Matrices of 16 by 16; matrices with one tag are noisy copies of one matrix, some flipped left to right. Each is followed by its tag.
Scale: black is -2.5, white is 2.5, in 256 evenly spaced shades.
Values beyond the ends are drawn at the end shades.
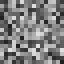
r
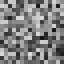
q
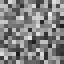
q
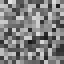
q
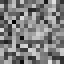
r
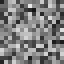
r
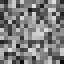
r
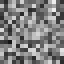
r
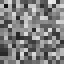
q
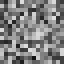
r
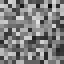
q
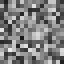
r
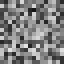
r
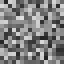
q
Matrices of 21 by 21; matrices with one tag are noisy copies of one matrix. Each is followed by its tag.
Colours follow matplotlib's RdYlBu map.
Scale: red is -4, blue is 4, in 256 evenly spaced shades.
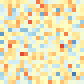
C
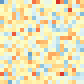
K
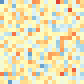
K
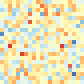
C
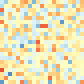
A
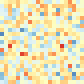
C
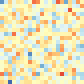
K
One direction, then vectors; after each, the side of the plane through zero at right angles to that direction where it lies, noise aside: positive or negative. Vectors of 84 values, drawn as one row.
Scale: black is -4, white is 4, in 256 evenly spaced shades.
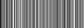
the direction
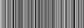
negative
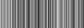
negative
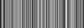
positive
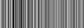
negative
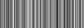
positive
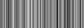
positive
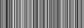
positive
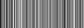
positive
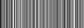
positive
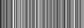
positive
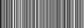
positive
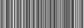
positive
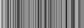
negative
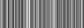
negative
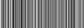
negative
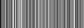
positive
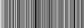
negative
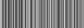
negative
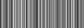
positive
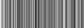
negative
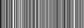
positive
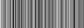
negative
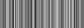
negative
